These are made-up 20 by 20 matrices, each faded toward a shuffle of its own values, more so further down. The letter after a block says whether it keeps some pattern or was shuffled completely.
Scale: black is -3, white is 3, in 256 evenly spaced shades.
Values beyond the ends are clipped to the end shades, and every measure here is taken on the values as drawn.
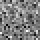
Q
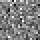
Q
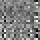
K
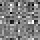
K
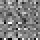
K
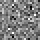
Q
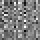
K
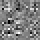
K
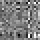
K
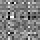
K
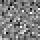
Q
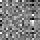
K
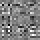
K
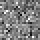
Q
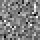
Q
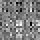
K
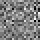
K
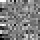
K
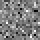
Q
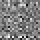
K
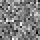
Q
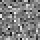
Q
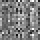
K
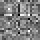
K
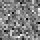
Q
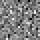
Q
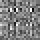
K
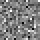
Q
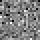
Q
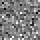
Q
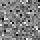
Q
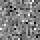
Q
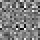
K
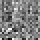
K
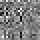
K
